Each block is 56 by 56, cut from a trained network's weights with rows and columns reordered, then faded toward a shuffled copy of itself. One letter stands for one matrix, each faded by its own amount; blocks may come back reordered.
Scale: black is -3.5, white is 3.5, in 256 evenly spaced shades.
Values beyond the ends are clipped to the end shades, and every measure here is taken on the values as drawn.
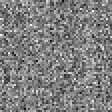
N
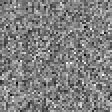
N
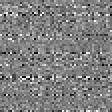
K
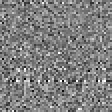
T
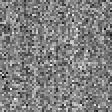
N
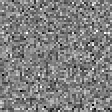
T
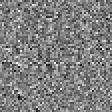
T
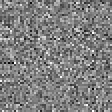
T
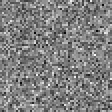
N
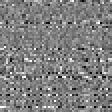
K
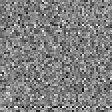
T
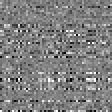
K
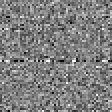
T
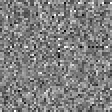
T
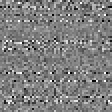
K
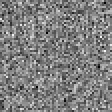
N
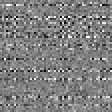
K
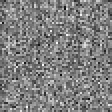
N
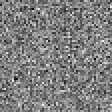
N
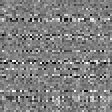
K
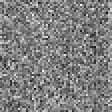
N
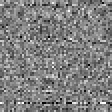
T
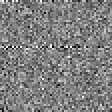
T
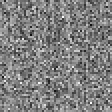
N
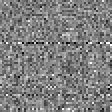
T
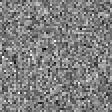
N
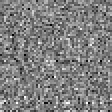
T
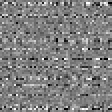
K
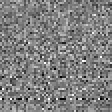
T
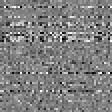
K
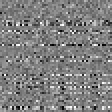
K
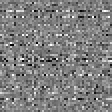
K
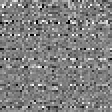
K
